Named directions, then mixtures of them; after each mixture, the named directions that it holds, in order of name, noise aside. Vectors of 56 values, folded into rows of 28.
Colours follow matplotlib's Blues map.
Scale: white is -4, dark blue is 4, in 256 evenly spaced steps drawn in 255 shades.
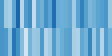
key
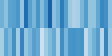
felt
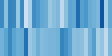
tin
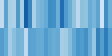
tin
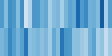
tin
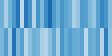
felt, key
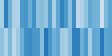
key, tin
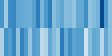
felt, tin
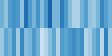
felt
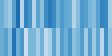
felt, key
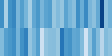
felt, tin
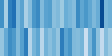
felt, tin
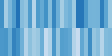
key, tin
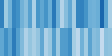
key, tin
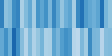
key, tin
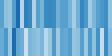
felt, key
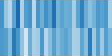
key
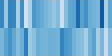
tin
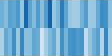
felt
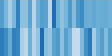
felt, key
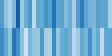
key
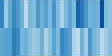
key, tin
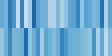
key, tin
